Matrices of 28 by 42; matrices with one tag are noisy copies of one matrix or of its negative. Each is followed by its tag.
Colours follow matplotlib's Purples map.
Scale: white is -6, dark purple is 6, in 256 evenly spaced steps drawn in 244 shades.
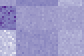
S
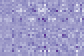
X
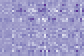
X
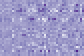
X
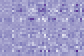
X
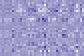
X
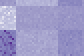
S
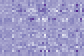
X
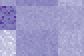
S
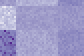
S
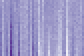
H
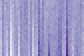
H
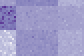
S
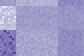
S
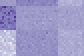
S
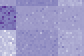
S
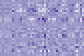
X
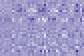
X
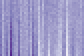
H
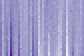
H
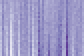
H
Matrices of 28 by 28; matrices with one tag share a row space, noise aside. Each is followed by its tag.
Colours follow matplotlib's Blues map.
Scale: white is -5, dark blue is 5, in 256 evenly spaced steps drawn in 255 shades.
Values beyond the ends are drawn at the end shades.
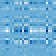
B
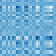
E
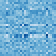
B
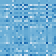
B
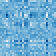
B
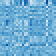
B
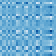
E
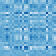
B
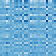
B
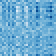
E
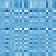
B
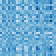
E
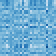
B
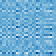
E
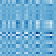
E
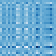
E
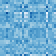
B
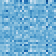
B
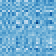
E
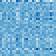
E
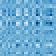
E
